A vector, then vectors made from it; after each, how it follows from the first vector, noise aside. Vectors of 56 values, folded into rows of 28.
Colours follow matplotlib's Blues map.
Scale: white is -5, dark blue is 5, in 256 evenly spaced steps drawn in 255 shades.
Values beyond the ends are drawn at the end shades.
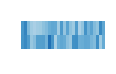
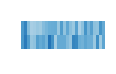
copied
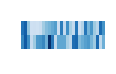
scaled up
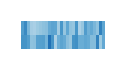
copied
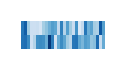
scaled up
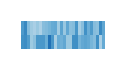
copied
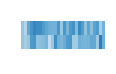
negated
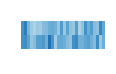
copied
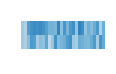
negated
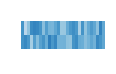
sign-scrambled
